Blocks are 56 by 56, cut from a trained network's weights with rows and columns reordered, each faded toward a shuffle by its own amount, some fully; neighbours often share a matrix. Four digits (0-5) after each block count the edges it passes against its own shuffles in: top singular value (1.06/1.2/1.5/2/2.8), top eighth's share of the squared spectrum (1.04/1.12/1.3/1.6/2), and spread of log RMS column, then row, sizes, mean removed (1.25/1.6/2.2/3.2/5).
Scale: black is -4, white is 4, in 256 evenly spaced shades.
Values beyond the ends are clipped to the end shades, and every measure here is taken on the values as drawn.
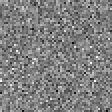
2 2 1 0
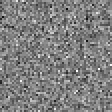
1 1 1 0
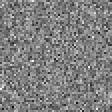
2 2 0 0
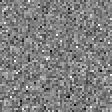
0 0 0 0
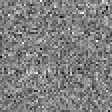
3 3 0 2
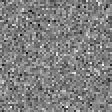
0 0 0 0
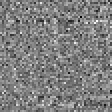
4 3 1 2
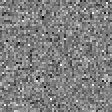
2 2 0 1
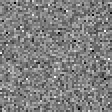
0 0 0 0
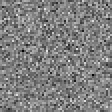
2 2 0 0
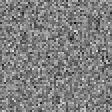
2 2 0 0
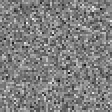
1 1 0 0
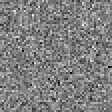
0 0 0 0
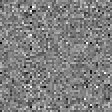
3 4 2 2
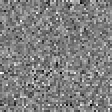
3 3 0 2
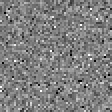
0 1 0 0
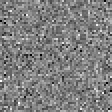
2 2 1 0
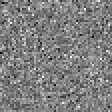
1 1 0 0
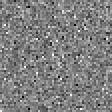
1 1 0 0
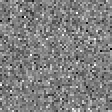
1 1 0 0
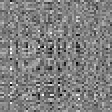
4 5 3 2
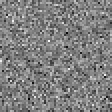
1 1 0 0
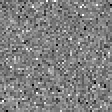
1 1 0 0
